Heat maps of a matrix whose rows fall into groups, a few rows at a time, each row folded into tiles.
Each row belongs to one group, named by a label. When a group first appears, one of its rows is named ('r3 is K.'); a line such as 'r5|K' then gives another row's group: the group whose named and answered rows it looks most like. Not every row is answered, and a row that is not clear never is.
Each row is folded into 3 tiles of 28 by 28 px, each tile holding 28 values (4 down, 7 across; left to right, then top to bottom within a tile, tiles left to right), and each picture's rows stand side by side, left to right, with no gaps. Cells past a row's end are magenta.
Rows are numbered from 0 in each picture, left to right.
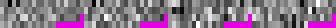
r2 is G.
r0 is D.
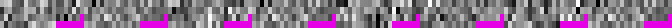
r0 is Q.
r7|D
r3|D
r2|G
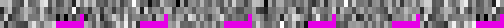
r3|G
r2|D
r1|G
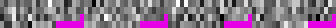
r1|D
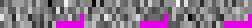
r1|D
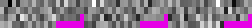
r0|D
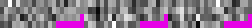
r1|G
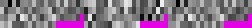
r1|Q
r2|D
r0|D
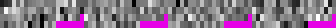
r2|D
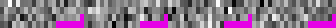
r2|G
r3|D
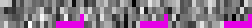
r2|Q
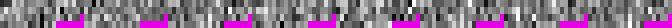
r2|G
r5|G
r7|G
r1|D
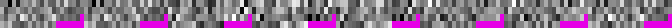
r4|Q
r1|D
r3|Q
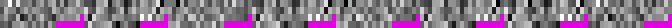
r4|D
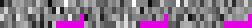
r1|G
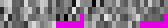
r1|D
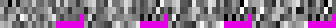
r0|D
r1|Q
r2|Q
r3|Q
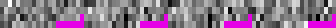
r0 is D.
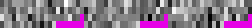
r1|Q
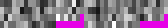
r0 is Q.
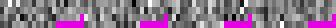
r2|Q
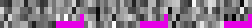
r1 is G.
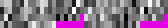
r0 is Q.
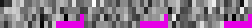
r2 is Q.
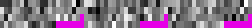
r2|Q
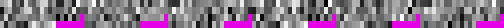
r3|Q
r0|Q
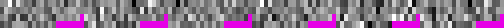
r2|D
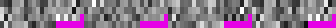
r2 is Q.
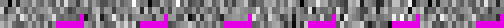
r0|D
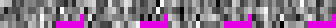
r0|G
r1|Q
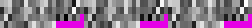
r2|Q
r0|Q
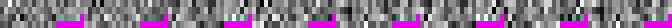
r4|G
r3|D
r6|Q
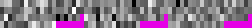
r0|Q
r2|D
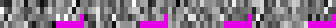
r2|D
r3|Q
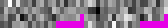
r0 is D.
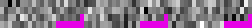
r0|D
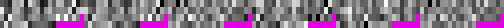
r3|Q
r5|D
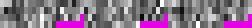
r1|Q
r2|G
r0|G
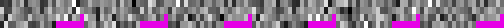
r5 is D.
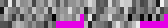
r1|Q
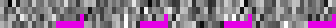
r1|G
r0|D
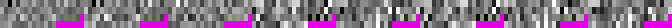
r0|D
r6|G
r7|G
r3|Q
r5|Q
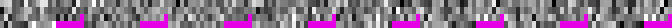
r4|G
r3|G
